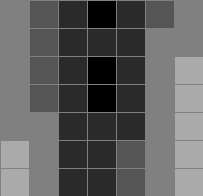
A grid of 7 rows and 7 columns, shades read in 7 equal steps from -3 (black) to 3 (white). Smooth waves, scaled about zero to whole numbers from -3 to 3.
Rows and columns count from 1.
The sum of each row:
-9 -7 -7 -7 -5 -3 -3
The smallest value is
-3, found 3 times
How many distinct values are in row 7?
4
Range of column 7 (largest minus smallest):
1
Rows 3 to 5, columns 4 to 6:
-3 -2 0 / -3 -2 0 / -2 -2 0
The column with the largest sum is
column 7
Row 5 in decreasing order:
1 0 0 0 -2 -2 -2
